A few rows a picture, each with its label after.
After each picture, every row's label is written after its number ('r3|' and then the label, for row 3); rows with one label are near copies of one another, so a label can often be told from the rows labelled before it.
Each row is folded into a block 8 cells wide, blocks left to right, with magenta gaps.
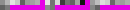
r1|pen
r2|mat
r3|pen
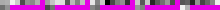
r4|pen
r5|pen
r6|mat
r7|mat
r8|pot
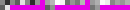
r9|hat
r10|pen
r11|pen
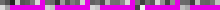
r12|pot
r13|pot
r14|pot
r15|hat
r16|pot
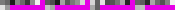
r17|pot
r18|pot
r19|mat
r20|pot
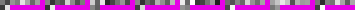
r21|hat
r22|hat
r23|mat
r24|hat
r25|mat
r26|hat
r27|pen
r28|hat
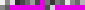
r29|mat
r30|hat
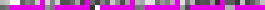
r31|pen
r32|mat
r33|hat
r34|pen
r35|mat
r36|pot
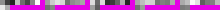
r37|pot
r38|pen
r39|mat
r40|pen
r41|pen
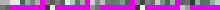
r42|pen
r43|hat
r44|mat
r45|hat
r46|pot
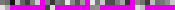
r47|pot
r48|hat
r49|mat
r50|pot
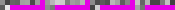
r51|hat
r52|pen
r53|hat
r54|mat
